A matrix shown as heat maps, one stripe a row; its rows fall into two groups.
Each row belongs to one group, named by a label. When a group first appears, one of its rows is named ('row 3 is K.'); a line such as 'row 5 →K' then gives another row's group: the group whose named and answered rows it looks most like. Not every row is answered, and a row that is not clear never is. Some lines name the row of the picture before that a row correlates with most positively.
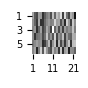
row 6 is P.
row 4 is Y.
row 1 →P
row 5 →Y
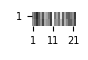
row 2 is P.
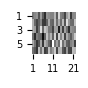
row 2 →Y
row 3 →P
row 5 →P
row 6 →Y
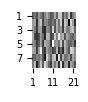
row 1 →Y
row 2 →P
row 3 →P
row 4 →Y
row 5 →P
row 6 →P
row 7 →Y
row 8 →P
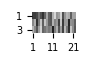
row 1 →Y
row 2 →P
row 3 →P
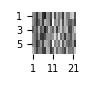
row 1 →P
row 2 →P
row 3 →Y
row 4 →Y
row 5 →P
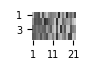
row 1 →P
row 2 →Y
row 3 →Y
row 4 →Y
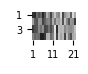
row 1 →Y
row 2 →P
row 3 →Y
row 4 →Y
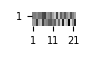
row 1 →Y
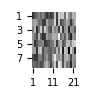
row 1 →Y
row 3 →P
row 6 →P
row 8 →Y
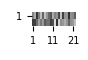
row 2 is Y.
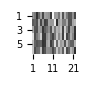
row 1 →P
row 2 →Y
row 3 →P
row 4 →P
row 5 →Y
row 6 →P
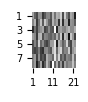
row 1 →P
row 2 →P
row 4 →P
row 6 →Y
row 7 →Y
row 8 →P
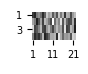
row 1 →Y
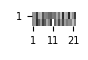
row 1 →P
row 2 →P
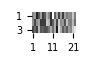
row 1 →P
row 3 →Y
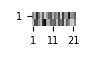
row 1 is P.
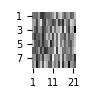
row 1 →Y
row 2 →P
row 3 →P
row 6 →Y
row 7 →P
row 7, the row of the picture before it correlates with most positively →1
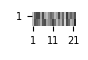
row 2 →P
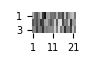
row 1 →P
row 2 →Y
